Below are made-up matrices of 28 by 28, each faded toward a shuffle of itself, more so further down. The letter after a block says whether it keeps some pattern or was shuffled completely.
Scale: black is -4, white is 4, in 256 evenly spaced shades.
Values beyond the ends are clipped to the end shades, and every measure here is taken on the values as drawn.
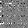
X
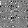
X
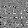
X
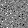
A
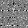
X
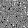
A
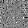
X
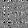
X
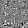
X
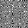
X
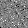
A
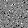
A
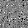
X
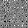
X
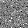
A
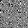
X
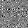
X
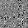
X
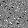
A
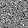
A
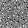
A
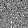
A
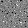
A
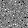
A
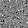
A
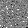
A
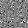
X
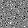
A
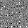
X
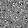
A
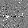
X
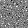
A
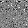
X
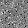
A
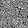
A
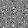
X
